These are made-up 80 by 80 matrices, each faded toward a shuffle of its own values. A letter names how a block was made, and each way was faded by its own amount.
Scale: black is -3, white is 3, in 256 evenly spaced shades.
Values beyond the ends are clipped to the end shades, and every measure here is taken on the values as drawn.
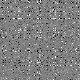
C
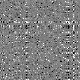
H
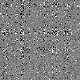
C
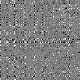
H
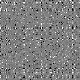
H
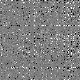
C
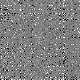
C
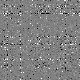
C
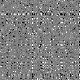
H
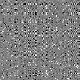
H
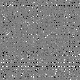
C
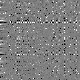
H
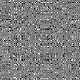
H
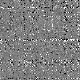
C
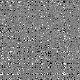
C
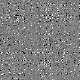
C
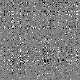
C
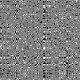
H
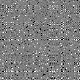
H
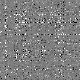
C
